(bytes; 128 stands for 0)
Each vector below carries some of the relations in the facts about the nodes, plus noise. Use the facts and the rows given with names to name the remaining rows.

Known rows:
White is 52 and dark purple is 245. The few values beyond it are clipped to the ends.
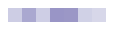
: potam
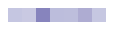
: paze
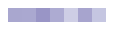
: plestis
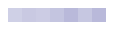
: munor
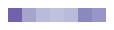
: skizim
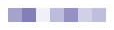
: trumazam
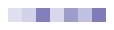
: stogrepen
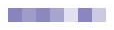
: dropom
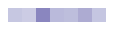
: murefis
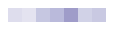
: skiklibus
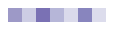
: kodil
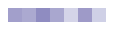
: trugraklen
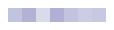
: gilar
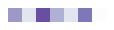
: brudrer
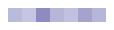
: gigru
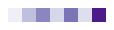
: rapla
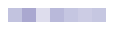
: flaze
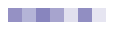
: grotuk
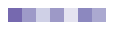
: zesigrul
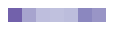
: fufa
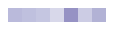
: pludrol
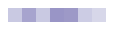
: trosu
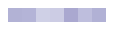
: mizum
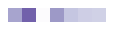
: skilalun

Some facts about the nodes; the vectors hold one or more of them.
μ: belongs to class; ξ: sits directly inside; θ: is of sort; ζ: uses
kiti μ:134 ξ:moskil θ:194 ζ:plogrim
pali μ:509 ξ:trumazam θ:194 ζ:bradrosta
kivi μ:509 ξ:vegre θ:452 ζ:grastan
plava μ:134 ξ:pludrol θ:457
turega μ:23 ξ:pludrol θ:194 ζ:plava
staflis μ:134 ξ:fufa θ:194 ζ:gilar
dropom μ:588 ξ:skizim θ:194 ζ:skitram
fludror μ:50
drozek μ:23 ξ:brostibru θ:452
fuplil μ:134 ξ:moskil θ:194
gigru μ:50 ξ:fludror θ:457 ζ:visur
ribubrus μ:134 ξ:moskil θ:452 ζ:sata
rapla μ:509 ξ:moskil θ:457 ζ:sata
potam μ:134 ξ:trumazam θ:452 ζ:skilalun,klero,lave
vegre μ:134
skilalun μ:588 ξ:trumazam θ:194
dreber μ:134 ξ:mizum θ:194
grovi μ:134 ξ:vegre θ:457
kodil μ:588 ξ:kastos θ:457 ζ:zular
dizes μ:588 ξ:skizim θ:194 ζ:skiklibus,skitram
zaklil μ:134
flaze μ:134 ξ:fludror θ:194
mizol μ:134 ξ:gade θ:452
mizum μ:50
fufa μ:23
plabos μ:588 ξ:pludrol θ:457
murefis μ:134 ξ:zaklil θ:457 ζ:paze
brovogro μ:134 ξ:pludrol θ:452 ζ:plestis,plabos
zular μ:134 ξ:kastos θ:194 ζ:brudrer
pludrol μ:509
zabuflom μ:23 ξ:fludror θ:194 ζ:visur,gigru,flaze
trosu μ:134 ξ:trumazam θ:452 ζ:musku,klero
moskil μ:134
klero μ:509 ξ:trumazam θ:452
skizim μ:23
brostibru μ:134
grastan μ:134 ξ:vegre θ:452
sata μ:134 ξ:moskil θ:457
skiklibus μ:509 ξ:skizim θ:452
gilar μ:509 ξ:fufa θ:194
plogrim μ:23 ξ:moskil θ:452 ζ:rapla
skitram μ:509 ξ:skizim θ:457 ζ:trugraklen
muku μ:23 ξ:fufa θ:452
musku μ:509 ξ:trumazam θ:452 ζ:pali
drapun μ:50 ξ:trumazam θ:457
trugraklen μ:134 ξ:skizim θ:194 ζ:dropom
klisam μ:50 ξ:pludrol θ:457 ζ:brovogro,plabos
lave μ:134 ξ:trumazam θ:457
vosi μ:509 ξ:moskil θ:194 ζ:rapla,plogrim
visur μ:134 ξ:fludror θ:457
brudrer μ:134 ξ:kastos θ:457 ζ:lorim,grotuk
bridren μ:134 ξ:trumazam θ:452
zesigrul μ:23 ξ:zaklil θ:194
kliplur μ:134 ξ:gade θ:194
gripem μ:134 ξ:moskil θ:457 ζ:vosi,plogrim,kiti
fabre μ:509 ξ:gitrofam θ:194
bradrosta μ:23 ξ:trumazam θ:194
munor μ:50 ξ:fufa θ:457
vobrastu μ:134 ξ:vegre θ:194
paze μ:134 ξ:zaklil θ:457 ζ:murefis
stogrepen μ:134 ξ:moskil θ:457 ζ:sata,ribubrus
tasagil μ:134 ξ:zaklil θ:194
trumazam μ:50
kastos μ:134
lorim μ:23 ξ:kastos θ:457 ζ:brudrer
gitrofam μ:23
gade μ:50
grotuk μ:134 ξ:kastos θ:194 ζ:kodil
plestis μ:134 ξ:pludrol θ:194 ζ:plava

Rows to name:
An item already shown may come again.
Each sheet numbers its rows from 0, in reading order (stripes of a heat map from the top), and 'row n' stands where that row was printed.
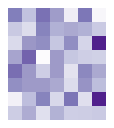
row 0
zular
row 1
brovogro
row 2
vosi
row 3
skilalun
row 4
zesigrul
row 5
dizes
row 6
rapla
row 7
dreber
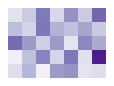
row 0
gripem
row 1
skitram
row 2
zesigrul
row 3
rapla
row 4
klero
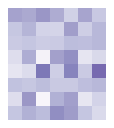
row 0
plestis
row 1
brostibru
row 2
plabos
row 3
bridren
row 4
ribubrus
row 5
fuplil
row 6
lave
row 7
musku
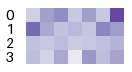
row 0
kiti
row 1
gitrofam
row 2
fuplil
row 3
moskil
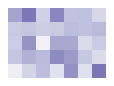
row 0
pali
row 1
plabos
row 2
drapun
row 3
musku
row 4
sata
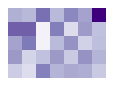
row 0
plogrim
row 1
bradrosta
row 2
trumazam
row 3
drozek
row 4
brovogro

